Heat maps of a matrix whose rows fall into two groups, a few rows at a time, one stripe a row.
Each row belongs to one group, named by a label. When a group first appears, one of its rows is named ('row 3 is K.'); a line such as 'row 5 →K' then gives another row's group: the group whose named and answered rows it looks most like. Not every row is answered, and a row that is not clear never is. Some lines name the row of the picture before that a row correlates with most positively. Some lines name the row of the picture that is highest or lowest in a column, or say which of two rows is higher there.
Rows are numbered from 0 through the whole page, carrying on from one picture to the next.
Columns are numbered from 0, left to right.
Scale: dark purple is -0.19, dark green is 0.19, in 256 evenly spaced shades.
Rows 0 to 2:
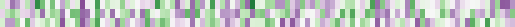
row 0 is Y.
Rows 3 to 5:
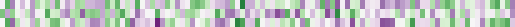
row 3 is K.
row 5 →K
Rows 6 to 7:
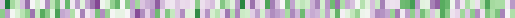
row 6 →K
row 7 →Y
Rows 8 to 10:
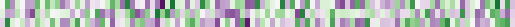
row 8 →K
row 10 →K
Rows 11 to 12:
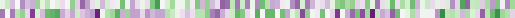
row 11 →Y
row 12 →K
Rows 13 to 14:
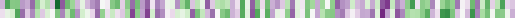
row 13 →K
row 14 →K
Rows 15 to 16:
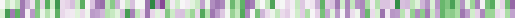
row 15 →K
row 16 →K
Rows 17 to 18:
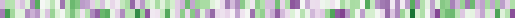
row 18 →K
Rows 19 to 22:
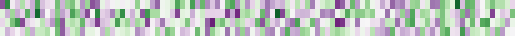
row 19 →K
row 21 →K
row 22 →Y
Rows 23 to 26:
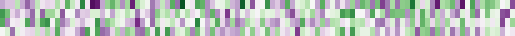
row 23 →K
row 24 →Y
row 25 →Y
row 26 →Y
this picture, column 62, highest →24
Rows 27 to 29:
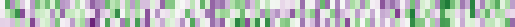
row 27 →K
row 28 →K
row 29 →K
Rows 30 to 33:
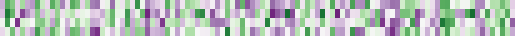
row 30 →K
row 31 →K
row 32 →K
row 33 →K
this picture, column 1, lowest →33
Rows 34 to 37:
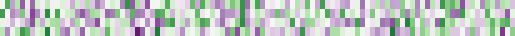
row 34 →K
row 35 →Y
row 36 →K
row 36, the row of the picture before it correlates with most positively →32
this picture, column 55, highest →35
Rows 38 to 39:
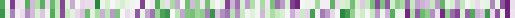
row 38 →Y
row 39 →Y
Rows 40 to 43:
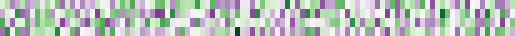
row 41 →K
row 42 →Y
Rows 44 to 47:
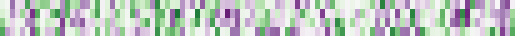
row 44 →Y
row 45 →Y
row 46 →Y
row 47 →Y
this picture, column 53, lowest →47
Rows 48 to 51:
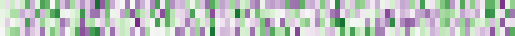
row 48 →Y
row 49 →K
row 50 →Y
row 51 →Y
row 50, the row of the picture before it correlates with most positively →47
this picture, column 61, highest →50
